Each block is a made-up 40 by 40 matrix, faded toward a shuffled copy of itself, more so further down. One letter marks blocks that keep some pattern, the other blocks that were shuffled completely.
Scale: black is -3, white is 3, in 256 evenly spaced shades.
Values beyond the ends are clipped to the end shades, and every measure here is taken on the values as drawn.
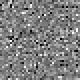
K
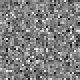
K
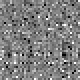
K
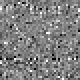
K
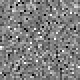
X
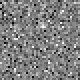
X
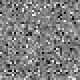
K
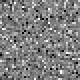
X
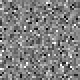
X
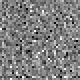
K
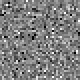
K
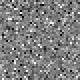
X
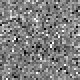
X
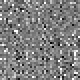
K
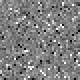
X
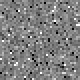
X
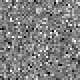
X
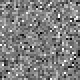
X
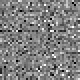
K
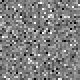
K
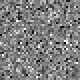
K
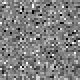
K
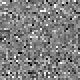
K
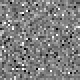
X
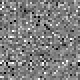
K
